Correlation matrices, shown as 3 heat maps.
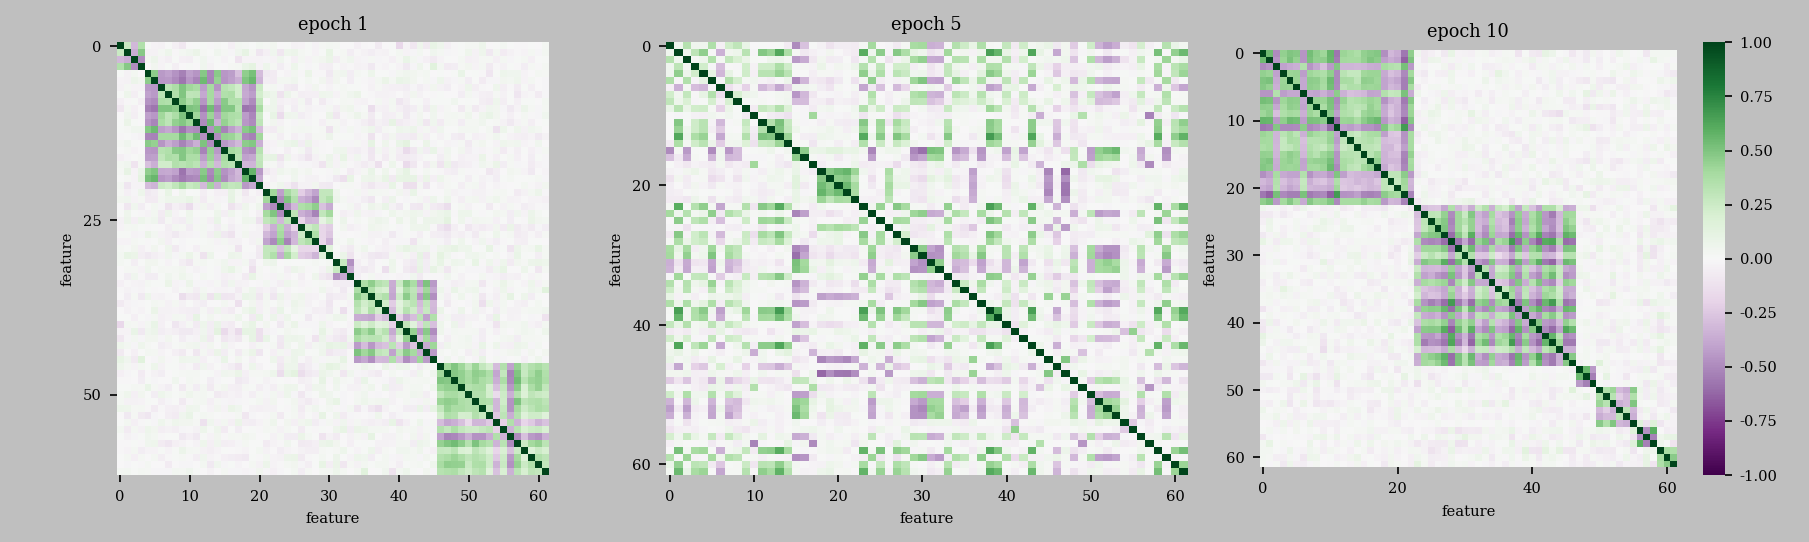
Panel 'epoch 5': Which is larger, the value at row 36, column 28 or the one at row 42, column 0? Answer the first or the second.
the second
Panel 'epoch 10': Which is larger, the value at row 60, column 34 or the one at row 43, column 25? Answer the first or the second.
the first
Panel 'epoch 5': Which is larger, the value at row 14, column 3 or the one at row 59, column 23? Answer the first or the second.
the first
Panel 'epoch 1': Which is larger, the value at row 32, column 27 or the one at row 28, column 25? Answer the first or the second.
the first
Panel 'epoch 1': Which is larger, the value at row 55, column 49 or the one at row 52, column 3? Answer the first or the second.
the first
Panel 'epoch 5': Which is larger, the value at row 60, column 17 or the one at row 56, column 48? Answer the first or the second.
the first
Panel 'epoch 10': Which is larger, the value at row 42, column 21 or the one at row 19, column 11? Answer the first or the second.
the second
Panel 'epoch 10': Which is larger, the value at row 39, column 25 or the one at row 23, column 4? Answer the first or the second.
the second
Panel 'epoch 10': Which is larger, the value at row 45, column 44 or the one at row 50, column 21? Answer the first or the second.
the second
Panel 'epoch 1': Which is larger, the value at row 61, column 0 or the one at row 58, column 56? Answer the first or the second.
the first
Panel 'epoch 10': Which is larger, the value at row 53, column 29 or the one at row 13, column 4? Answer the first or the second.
the second
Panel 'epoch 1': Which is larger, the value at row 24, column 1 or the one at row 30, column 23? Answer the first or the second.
the first
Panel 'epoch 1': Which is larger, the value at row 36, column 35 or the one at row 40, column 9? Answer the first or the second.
the first
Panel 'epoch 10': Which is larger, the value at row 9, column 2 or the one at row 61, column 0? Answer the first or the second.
the second
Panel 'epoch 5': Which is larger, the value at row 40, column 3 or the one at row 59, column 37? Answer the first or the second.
the second
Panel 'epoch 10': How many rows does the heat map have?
62
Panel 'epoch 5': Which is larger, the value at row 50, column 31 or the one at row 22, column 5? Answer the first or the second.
the second
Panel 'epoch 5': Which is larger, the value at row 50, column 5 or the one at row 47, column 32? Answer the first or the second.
the first
